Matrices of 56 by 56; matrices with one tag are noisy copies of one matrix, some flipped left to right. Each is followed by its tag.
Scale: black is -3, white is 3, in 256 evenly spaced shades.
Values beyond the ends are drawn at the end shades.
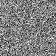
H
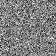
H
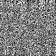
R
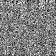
R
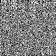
R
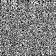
R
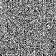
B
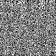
R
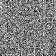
B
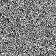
H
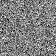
H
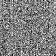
B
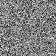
H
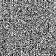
B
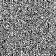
B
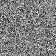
H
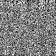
R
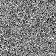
H
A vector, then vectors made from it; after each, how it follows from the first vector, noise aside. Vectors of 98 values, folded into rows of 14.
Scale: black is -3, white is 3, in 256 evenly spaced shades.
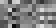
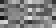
wrapped around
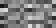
wrapped around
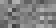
shrunk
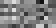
reversed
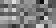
reversed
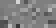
partly zeroed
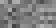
shrunk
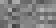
shrunk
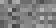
shrunk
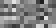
reversed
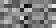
wrapped around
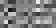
wrapped around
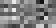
reversed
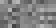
shrunk
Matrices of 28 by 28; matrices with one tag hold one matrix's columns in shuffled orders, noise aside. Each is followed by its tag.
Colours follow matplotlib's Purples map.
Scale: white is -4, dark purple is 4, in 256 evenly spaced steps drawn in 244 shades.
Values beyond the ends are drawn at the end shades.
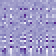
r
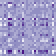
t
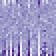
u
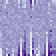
u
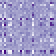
t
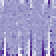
u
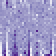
u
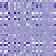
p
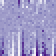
u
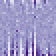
u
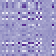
p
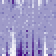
u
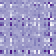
t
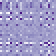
p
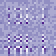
r
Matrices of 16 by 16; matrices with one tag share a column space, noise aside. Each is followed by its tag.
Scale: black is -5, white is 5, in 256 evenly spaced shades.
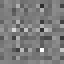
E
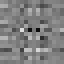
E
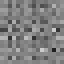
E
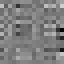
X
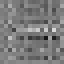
E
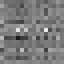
E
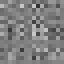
X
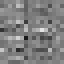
E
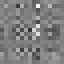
X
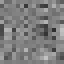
X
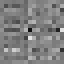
E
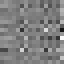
E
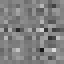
E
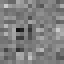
X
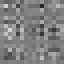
X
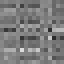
E
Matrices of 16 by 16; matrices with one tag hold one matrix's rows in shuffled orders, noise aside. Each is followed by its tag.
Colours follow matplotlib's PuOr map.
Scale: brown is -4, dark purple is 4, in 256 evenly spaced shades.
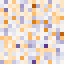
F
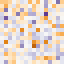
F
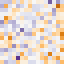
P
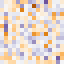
F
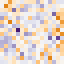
P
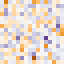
F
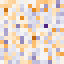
F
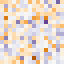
F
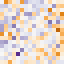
P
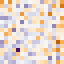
P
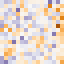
P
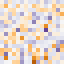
F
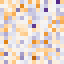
F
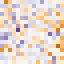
P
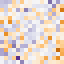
P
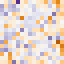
P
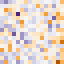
P
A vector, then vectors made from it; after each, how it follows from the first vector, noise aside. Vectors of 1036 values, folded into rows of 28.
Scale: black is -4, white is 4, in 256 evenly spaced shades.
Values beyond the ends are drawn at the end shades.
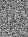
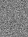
shrunk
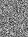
sign-scrambled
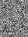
sign-scrambled
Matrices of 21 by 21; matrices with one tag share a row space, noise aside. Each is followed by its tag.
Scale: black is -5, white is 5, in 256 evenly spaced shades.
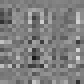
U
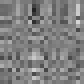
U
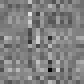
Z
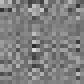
U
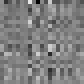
Z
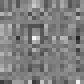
U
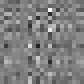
Z
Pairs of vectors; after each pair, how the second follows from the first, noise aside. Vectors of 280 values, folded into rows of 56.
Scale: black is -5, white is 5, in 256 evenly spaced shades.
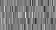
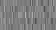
shrunk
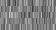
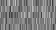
negated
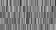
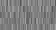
shrunk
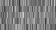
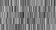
negated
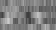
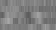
shrunk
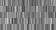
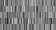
negated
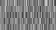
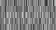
negated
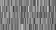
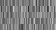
negated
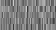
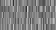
negated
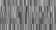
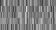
negated
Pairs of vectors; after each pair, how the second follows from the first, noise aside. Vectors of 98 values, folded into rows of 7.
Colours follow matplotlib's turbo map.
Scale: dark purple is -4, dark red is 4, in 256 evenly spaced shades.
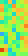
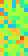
shuffled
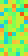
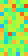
copied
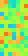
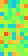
copied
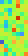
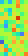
copied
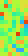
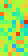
copied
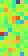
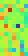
shuffled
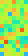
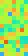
copied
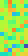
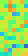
copied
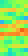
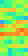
copied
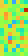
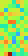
shuffled
